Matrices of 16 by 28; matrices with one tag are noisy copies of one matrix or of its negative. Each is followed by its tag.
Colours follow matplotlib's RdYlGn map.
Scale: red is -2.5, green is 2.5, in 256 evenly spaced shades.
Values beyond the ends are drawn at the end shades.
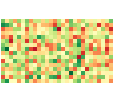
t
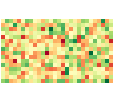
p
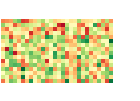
p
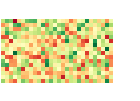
p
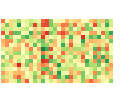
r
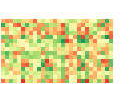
p
